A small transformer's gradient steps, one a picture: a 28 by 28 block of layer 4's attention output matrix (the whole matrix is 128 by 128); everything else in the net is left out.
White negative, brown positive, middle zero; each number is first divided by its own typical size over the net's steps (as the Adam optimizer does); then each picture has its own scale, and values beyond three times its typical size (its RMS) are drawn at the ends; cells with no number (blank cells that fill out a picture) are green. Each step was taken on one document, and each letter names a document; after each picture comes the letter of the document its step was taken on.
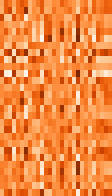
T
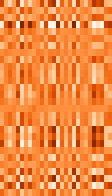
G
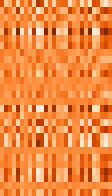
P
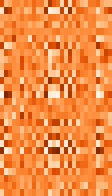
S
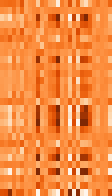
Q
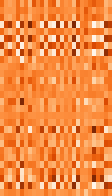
G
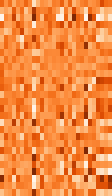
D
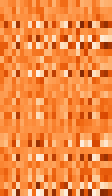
P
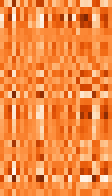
P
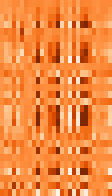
Q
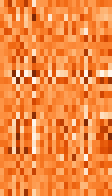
T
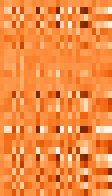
Q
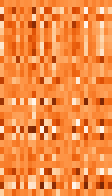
D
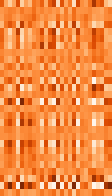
G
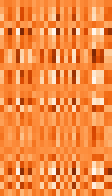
G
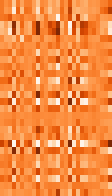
Q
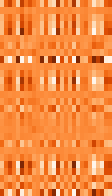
G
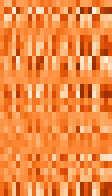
P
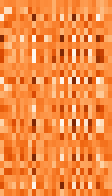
D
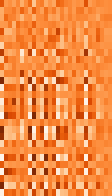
S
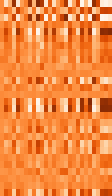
P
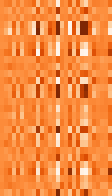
Q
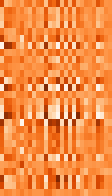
S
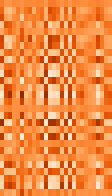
S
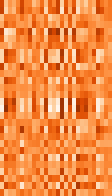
S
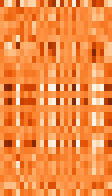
G
